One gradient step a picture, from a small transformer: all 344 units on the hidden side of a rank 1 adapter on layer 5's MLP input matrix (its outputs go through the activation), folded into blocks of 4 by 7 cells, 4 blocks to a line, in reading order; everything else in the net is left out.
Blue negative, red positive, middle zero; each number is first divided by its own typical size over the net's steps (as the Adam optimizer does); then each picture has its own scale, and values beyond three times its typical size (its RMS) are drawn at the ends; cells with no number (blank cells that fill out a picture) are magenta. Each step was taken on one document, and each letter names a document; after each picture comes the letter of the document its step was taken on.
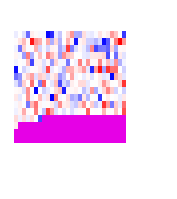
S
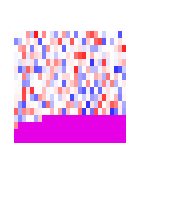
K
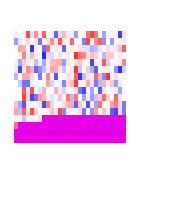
K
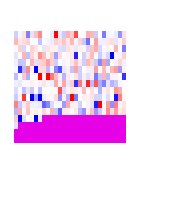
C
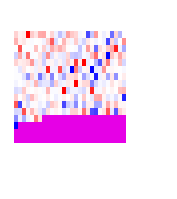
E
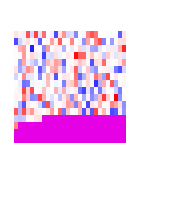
K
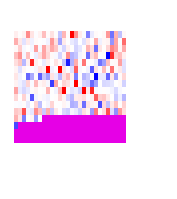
E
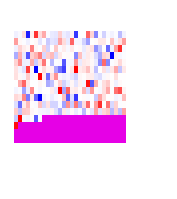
C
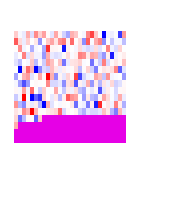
K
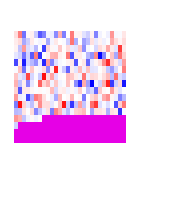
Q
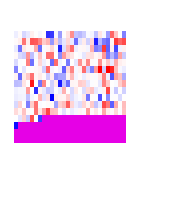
S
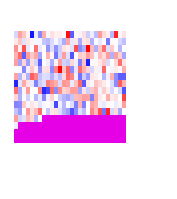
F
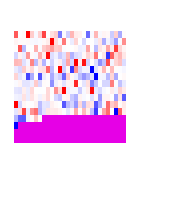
E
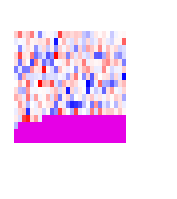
Q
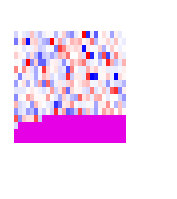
Q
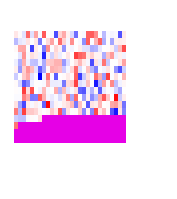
K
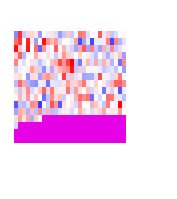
F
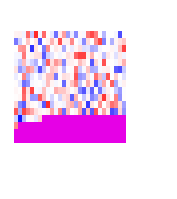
K
